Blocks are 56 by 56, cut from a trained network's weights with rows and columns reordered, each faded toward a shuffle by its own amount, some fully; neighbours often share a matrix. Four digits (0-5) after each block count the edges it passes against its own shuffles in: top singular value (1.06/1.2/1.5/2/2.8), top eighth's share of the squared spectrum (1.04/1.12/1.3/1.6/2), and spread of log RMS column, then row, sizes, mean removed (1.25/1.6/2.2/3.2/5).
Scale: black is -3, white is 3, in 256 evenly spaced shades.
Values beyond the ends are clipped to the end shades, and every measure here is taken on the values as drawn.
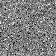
0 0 0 0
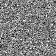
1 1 0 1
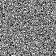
1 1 0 0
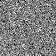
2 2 0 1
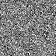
0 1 0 0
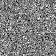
0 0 0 0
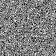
0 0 0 0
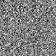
2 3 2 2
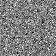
0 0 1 0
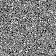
0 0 0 0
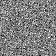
0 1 0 0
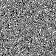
0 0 0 0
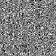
3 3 1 2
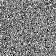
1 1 0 0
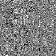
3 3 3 1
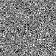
2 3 1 2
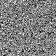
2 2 0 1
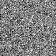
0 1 0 0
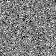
0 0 0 0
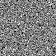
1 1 0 0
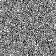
2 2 0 1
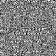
3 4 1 2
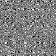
3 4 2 3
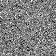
1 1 0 0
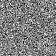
1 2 0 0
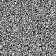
2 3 1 1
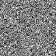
2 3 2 0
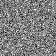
0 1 0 0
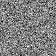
1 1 0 0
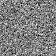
1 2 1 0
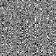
3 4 3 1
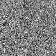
2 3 1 1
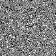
2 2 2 1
